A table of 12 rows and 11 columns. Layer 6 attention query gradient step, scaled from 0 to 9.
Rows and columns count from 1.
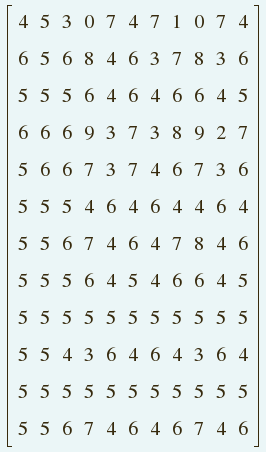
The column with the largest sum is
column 9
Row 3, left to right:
5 5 5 6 4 6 4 6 6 4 5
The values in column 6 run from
4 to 7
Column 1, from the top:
4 6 5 6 5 5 5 5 5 5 5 5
